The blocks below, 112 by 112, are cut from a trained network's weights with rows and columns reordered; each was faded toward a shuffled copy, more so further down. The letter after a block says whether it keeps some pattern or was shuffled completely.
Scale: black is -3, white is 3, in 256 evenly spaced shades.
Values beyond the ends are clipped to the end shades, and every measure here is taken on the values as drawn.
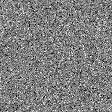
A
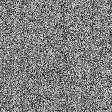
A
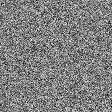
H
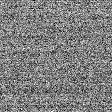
A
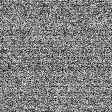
A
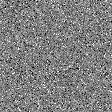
A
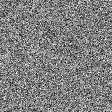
H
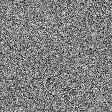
H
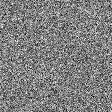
H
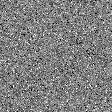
H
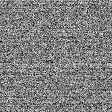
A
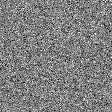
H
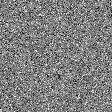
H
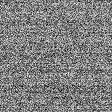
A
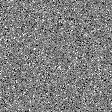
H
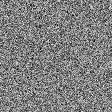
H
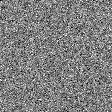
H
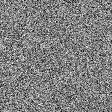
H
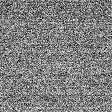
A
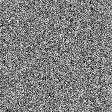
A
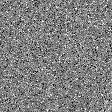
H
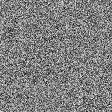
H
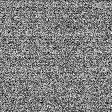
A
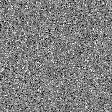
A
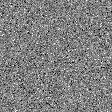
H
